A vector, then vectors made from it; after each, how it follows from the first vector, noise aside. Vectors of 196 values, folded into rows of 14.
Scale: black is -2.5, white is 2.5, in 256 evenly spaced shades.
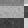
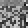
sign-scrambled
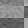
shrunk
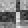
wrapped around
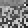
sign-scrambled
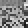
sign-scrambled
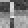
wrapped around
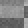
shrunk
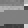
partly zeroed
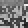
sign-scrambled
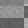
shrunk
